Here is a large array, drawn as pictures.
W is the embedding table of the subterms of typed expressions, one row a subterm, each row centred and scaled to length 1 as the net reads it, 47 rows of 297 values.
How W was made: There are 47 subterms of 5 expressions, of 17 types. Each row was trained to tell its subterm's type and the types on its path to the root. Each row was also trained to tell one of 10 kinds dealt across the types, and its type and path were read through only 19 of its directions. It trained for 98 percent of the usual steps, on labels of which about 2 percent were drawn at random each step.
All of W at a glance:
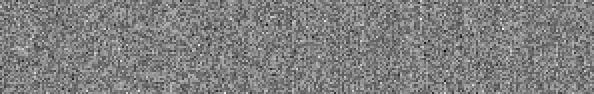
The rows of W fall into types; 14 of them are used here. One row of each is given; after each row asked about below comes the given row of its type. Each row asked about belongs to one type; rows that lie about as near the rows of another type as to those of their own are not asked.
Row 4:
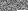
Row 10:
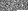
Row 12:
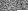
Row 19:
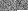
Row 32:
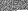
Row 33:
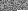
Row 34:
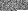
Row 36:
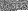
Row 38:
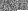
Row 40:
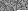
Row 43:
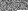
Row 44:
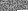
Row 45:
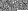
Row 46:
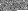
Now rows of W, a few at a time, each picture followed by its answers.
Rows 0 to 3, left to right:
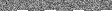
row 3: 12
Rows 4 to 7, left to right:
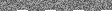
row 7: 10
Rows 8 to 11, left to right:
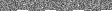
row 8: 40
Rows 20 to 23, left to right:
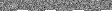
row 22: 46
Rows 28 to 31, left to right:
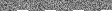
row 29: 38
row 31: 40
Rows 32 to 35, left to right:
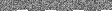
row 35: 33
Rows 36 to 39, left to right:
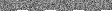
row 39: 34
